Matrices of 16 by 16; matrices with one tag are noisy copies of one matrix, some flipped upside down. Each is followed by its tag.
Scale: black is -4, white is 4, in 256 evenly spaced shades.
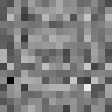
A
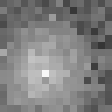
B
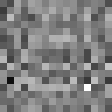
A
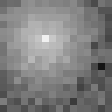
B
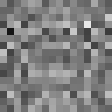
A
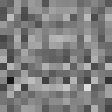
A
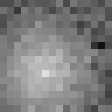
B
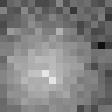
B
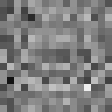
A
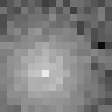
B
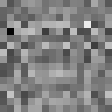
A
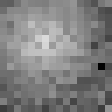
B
